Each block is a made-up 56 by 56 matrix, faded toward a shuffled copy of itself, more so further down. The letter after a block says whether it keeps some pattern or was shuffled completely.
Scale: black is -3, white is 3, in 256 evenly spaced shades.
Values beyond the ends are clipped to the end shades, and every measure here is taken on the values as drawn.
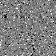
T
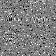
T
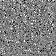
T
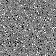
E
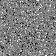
E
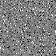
T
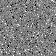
E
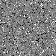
E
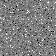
E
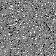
T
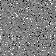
T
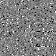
T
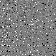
T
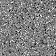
E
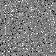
T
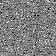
E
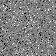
E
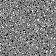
E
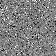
E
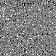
T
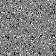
T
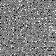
T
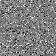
T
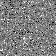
E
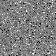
T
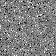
E
